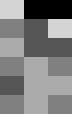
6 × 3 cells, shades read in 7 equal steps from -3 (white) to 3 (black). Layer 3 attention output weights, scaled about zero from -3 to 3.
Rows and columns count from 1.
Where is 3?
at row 1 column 2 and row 1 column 3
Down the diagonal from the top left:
-2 1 1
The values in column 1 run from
-2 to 1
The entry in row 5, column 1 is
1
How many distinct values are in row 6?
2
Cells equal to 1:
4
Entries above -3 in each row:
3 3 3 3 3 3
